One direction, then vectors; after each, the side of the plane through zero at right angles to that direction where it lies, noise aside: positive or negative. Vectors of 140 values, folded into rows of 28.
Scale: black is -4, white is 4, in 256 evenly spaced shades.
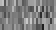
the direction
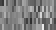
negative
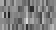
positive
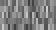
negative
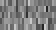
positive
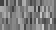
negative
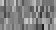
positive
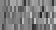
positive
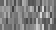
negative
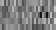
positive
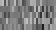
positive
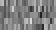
positive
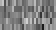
positive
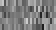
positive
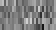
positive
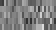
negative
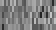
positive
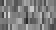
negative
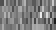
negative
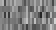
positive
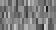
positive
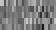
positive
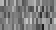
positive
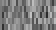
positive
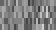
negative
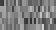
negative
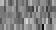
positive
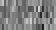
positive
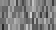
positive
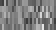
negative
